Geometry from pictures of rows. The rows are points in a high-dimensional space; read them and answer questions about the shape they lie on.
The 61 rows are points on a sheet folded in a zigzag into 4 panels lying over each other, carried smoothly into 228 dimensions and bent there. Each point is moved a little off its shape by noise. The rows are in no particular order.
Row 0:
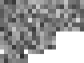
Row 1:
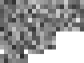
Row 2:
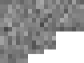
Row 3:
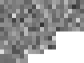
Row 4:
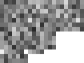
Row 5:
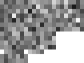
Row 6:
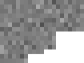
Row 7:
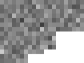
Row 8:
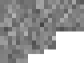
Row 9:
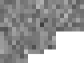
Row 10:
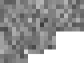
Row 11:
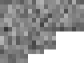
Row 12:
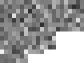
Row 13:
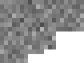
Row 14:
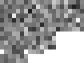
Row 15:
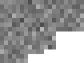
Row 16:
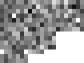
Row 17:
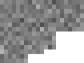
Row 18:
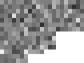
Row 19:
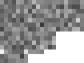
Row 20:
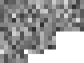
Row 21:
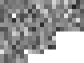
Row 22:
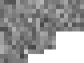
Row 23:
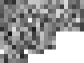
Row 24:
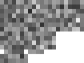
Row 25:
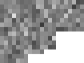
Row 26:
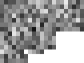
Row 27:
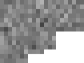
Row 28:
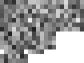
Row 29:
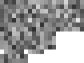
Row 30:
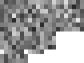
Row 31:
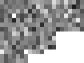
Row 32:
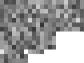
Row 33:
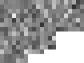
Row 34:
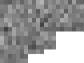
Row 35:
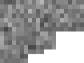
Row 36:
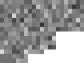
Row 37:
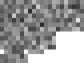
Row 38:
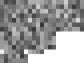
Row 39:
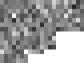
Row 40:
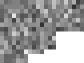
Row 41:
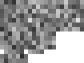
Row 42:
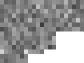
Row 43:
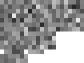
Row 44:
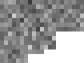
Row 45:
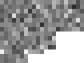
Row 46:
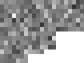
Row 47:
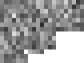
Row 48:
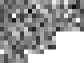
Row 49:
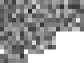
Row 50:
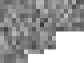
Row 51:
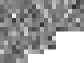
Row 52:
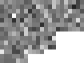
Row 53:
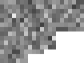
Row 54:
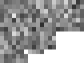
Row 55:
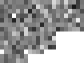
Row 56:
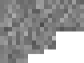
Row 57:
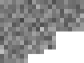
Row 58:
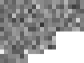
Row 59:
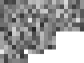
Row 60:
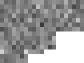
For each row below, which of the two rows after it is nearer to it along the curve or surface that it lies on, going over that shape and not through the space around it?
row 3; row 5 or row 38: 5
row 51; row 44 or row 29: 44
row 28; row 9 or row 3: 9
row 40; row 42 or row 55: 55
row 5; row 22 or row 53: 53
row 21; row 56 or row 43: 43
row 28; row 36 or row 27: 27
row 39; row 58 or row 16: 16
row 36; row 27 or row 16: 16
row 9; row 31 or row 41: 41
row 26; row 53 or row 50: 50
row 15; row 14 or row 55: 14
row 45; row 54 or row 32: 54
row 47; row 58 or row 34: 34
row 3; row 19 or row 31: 31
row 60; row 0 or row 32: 32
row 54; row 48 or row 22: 48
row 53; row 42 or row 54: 54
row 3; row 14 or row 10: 14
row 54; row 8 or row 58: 8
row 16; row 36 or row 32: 36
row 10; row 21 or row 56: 56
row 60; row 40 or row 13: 13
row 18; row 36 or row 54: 36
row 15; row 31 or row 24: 24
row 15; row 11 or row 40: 11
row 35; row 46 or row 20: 20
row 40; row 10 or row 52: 52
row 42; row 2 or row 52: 2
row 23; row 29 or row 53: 29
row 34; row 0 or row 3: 3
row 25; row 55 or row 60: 55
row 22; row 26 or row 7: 7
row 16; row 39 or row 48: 48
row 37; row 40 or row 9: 9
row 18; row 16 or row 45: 45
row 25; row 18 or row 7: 18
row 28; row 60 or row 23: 23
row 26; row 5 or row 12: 5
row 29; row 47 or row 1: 1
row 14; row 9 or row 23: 9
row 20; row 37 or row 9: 9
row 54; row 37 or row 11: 11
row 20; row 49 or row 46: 46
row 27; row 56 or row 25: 56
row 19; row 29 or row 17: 17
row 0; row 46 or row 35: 35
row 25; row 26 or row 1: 26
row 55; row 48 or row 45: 48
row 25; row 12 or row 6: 12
